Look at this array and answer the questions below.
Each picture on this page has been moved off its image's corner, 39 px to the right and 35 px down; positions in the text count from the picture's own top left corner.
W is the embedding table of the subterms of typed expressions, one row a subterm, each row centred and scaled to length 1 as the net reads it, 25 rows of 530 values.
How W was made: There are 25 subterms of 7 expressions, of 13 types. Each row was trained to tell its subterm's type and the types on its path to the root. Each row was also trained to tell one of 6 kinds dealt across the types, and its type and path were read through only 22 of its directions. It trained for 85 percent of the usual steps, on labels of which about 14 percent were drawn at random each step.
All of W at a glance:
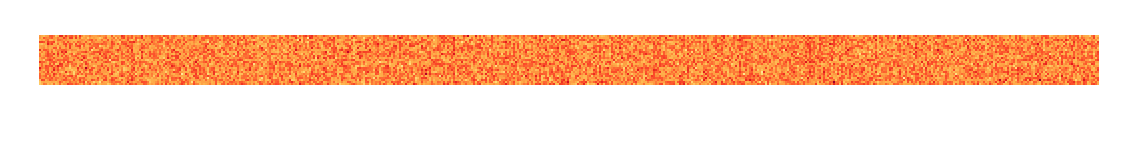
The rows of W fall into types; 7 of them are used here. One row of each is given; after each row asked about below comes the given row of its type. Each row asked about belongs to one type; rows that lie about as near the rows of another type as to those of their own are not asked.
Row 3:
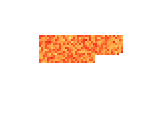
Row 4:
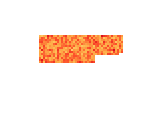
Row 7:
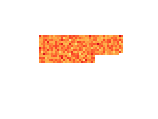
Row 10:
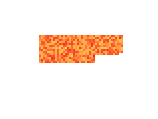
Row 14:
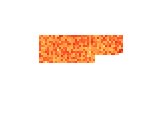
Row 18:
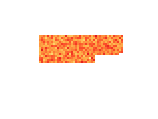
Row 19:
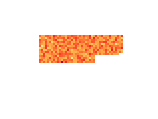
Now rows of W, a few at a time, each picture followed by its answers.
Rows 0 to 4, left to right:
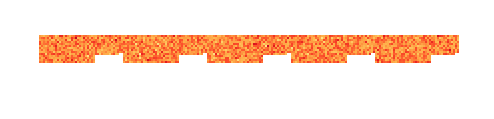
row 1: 4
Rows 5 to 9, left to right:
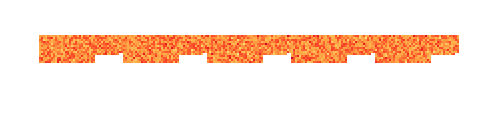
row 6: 19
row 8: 18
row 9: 4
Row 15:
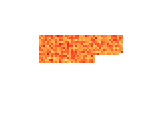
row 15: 7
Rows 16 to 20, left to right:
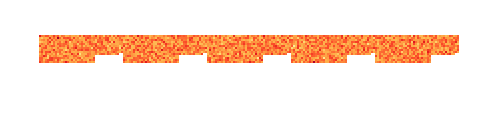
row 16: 18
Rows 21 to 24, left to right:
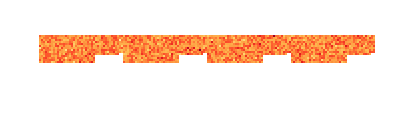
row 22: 3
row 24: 14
